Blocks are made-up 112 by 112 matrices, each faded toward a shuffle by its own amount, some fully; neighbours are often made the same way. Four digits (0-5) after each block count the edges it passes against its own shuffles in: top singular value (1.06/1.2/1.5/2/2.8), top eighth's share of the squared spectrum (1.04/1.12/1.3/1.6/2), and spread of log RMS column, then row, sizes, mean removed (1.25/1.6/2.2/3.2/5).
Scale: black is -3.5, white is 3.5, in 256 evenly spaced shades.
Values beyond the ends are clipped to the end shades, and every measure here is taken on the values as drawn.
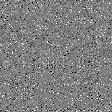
4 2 1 1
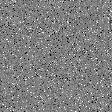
3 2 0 0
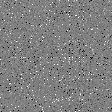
3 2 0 1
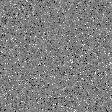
2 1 0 0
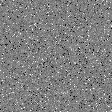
0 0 0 0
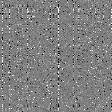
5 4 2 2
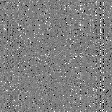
4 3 2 1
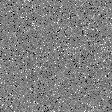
1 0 0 0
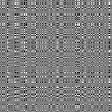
5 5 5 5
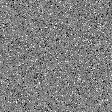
2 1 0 0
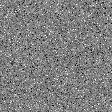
2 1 0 0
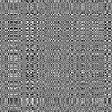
5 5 4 4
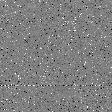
3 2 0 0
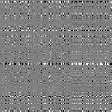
5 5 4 4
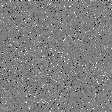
2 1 0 0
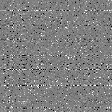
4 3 2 2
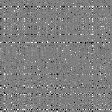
5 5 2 3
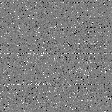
4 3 1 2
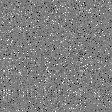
3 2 0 0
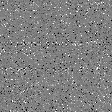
3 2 0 1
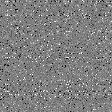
4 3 1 2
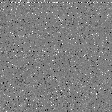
3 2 0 1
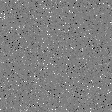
0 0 0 0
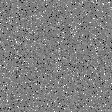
2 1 0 0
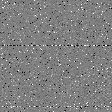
4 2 0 1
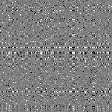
5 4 2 3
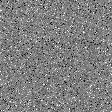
0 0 0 0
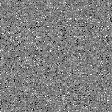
4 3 1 2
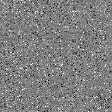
1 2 2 2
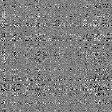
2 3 4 4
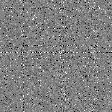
2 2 2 2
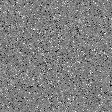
0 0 0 0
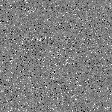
1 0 0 1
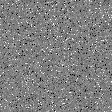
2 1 0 0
